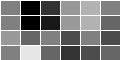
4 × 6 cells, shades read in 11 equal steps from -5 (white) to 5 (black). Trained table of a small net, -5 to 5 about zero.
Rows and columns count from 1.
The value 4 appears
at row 2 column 3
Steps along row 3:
up down up down up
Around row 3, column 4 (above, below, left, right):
-1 3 0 0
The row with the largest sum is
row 2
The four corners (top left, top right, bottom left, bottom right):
0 0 0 1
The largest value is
5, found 2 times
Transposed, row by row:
0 0 -1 0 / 5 5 1 -4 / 3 4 0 1 / -1 -1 2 3 / -2 -2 0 2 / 0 1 2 1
